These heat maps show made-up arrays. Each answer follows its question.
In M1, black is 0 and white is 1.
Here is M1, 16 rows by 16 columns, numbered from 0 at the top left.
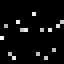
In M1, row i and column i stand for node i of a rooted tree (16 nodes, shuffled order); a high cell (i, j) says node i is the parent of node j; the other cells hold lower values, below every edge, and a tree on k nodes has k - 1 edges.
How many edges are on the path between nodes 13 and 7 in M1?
2
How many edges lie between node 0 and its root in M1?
4
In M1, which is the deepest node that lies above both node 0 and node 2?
13
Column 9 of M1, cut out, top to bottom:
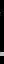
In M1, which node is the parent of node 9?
13
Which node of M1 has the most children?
7
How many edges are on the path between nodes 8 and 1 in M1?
4
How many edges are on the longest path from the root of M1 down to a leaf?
4
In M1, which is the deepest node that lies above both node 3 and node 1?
6
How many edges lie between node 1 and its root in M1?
2
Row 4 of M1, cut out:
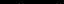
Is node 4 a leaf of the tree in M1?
yes
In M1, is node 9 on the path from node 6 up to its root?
no
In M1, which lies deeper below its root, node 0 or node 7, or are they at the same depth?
node 0
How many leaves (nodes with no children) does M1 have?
8
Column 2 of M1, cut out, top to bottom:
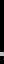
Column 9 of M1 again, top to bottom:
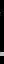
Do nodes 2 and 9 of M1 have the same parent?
yes
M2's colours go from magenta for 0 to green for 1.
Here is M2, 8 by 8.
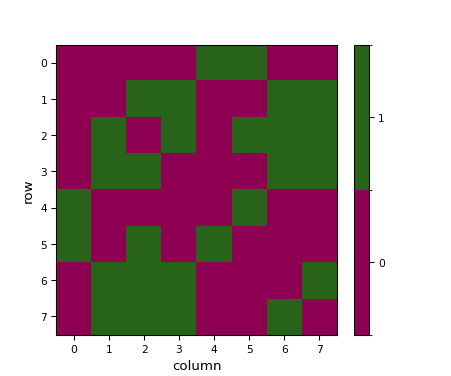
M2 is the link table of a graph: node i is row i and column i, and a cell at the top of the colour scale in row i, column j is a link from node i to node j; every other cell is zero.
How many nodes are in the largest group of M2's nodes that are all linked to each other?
5
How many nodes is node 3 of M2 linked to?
4
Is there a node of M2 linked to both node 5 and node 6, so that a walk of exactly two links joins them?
yes
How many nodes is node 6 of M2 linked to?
4
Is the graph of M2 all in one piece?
yes
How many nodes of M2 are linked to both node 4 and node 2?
1
